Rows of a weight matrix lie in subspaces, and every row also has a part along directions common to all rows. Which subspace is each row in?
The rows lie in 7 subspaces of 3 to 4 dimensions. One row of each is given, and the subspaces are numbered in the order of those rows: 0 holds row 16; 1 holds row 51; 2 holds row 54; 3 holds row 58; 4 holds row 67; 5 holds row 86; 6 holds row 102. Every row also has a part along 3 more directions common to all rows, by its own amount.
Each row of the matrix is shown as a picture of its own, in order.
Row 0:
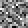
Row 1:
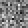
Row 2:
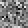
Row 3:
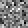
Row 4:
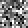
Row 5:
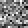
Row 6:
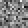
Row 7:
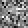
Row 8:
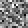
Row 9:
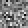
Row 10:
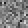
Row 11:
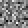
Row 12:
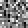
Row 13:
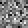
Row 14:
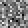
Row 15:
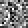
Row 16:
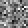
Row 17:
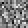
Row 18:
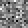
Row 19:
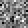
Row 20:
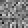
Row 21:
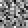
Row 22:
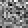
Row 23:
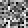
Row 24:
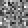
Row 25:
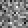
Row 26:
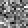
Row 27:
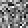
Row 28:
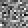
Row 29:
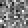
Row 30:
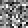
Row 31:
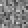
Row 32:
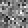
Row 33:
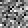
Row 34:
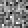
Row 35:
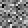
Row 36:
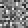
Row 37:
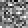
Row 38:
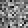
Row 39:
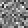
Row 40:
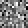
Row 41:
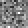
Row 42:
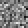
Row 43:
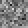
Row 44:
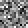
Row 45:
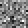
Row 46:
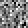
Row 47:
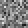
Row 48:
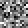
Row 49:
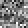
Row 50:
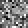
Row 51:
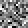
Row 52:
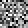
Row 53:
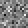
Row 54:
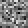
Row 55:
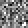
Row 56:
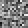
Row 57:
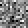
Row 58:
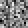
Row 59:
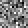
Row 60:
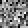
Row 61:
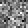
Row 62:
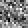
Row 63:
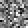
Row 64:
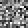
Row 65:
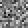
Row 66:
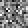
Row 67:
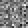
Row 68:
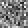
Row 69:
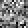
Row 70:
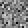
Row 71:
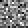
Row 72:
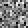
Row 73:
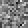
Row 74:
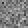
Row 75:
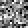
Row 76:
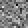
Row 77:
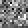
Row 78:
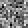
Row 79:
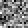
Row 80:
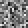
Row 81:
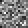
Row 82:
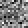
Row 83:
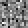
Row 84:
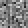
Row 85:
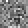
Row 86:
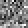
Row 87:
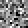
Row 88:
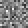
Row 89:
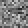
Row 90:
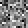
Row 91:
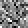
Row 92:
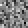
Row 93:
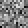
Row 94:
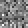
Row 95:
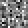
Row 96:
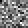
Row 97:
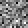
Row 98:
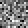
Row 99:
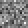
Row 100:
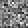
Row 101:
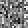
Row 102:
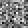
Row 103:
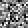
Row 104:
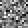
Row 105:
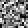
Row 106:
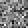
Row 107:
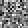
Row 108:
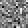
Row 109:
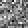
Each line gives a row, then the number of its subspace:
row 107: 0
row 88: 4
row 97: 1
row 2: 2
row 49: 5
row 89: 2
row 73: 0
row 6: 0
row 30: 4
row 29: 3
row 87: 3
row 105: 4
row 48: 0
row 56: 0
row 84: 6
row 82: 5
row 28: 0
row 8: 1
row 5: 5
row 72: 5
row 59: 5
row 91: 1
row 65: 4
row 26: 0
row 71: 2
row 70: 4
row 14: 6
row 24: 0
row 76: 1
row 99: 5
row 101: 3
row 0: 1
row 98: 6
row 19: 6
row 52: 3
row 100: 2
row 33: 0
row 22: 2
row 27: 1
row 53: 0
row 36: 4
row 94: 1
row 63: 3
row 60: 3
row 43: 3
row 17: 5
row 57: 6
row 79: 5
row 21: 3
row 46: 5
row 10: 2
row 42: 4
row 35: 1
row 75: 5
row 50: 1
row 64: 4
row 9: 3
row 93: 5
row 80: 4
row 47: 5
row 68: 2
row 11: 0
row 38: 1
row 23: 4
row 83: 6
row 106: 0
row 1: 6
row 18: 6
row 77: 3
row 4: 0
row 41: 2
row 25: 1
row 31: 3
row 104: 4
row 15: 4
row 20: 1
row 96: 2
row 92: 3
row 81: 2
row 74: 2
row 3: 3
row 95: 6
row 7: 2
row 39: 4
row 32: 6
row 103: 4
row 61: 6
